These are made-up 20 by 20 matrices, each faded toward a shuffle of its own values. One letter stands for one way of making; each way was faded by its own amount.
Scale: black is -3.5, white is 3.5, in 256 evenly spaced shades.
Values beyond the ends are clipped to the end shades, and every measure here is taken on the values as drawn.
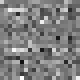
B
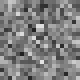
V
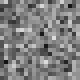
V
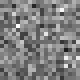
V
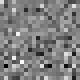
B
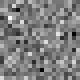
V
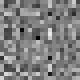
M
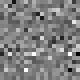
B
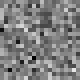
V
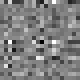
M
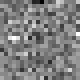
B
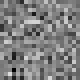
B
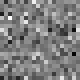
B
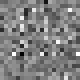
B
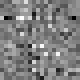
B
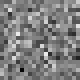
V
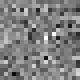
B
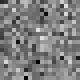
V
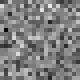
V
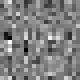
M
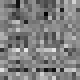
M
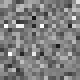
B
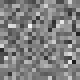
B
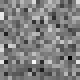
B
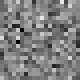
V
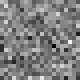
V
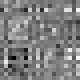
M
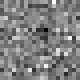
B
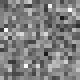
V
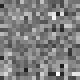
B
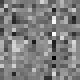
M
